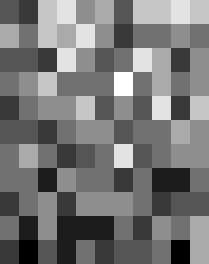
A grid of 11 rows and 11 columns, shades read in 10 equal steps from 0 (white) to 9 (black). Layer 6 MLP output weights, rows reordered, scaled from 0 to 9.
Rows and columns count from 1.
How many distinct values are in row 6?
5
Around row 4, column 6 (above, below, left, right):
6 6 5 0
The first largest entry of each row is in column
2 7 3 1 1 3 4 3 1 2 2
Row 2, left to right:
3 5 2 3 1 4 7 5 5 4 5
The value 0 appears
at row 4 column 7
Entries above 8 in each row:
0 0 0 0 0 0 0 0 0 0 2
